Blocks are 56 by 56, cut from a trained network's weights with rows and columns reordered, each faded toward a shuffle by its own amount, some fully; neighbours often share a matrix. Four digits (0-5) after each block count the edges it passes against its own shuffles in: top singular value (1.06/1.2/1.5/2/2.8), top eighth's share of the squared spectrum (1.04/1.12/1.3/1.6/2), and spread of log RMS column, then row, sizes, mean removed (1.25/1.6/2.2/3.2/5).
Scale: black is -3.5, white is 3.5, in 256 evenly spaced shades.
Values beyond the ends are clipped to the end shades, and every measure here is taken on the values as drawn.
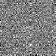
3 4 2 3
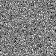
1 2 1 0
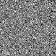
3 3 1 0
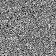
0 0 0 0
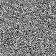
0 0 0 0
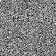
2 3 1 1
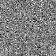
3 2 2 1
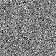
2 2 0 0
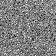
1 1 0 0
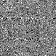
2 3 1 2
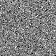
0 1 0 0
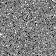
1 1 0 0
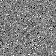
0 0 0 0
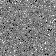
0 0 0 0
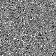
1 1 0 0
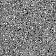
0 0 0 0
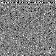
3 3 1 1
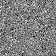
0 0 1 0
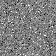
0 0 0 0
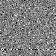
3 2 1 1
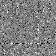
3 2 1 1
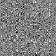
3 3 3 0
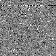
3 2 1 1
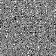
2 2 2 0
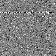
3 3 1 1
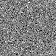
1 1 0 0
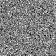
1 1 0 0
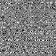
2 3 0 3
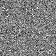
1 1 0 1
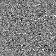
1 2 0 2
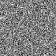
2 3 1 1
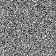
2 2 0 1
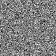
2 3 0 1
